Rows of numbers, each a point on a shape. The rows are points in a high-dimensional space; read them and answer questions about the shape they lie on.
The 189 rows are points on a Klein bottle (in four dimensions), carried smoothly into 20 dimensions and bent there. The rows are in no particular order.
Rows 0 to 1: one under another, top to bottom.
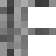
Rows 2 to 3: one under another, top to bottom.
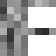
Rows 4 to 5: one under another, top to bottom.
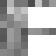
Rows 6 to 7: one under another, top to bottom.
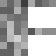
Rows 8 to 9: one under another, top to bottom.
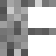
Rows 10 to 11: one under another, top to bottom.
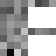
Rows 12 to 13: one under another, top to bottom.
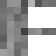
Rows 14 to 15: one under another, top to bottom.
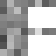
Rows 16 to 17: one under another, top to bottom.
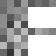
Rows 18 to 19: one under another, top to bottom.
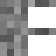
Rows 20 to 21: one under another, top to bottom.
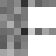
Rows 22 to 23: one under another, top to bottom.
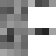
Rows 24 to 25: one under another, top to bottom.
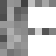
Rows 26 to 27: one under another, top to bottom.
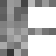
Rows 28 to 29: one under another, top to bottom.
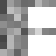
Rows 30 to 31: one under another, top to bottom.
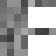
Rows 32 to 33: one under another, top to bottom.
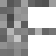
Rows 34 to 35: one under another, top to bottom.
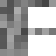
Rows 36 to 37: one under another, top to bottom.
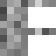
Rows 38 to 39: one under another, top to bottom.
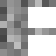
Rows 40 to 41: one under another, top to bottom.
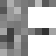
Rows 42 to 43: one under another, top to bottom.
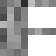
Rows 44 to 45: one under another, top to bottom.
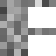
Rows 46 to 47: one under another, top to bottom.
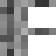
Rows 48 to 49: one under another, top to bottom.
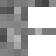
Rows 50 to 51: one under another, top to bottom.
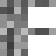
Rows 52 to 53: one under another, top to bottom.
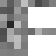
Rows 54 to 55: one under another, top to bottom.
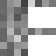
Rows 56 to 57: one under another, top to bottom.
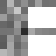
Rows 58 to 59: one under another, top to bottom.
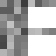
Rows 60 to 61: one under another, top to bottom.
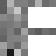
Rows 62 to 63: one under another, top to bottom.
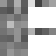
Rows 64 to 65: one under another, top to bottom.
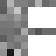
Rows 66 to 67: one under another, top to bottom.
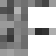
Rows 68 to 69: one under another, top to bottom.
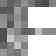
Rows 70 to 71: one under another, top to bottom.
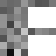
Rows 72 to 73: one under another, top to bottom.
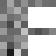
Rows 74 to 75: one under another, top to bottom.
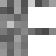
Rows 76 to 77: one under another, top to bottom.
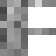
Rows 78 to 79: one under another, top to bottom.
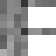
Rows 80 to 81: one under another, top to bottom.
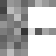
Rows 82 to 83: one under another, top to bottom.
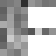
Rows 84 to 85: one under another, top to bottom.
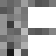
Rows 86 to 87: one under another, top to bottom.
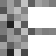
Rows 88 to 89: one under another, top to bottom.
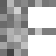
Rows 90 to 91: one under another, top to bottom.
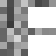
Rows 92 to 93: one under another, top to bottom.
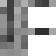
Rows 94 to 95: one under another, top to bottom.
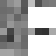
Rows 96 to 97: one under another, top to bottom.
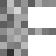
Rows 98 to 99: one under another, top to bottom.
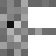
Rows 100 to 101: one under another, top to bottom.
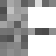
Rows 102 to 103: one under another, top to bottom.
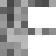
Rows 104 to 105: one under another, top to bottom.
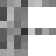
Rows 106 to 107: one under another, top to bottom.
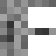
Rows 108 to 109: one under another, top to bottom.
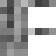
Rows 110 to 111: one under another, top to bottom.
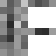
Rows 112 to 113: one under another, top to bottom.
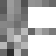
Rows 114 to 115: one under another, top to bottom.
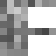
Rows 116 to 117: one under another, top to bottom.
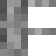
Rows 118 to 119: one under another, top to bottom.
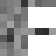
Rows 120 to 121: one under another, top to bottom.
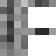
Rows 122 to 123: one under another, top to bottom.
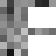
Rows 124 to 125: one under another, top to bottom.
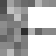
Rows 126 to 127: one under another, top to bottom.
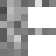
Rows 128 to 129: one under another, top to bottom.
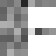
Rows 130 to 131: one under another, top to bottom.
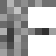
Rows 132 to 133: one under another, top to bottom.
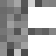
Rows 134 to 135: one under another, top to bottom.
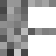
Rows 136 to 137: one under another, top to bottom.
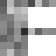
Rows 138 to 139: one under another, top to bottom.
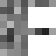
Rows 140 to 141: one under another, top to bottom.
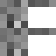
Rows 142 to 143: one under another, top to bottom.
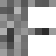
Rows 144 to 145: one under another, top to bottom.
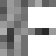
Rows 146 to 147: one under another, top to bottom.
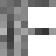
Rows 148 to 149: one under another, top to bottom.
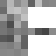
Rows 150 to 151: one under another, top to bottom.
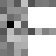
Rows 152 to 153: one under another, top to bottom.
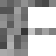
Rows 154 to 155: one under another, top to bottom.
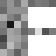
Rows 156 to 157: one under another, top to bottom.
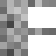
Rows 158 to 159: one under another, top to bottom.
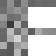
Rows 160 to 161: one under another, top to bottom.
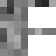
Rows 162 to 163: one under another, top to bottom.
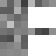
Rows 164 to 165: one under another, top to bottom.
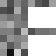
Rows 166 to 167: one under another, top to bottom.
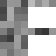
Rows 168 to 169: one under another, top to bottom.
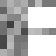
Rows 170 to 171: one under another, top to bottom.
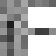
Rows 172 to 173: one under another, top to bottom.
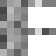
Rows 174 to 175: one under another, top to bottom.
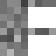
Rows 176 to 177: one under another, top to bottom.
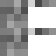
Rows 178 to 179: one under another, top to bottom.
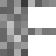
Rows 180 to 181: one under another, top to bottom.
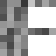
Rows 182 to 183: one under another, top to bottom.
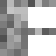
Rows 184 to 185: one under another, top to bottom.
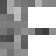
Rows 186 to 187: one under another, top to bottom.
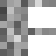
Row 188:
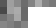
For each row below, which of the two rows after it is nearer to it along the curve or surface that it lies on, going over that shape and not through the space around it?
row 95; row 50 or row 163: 50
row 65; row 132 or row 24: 132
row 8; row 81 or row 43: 43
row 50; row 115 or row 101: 115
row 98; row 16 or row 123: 123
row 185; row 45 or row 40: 45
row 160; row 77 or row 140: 140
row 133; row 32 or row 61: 32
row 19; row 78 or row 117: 78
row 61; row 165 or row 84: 84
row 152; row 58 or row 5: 58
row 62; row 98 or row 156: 98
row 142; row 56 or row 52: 52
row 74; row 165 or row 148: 165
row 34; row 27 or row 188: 27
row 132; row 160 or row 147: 160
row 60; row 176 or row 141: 141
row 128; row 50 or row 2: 50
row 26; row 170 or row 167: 167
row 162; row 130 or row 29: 29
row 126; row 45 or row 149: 45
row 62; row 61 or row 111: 111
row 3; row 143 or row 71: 143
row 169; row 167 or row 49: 49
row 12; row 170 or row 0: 0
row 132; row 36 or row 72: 36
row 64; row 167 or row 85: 85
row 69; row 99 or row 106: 99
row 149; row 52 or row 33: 52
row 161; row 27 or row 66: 27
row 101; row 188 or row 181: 181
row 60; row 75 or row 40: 40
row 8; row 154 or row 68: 154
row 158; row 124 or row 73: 73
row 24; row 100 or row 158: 100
